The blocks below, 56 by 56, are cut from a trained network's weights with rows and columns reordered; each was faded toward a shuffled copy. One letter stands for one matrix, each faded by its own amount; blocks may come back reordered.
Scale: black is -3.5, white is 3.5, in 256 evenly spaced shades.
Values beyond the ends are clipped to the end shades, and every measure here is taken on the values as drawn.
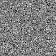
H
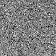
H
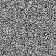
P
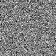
H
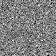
H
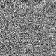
P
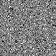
H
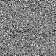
H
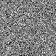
H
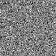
H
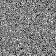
H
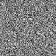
P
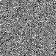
H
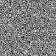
P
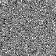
H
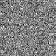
P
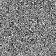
H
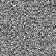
P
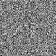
P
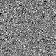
H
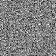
H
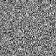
P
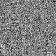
H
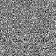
P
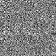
P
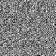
P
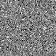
H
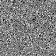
H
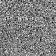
H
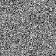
P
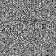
P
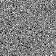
H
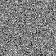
H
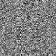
P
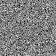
H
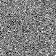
H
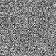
P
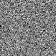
H
